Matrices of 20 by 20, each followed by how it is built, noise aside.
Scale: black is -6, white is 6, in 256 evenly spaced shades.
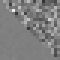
upper triangular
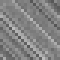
Toeplitz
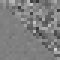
upper triangular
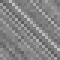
Toeplitz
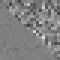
upper triangular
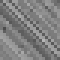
Toeplitz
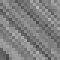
Toeplitz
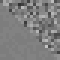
upper triangular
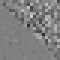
upper triangular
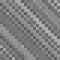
Toeplitz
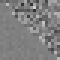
upper triangular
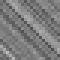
Toeplitz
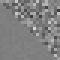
upper triangular
